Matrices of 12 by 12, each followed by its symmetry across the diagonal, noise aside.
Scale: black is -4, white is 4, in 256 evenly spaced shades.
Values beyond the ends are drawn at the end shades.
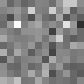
neither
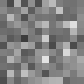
neither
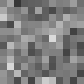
neither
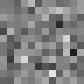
antisymmetric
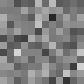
antisymmetric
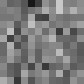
neither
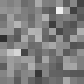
neither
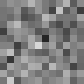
antisymmetric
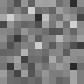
neither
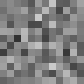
antisymmetric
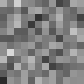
neither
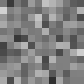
antisymmetric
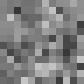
antisymmetric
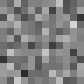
antisymmetric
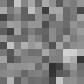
antisymmetric
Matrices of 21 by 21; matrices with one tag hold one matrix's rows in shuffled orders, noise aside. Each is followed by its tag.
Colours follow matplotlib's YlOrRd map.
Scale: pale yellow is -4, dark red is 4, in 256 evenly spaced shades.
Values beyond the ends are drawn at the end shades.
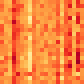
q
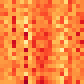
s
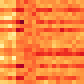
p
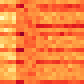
p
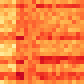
p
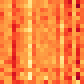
q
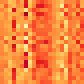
s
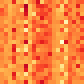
s
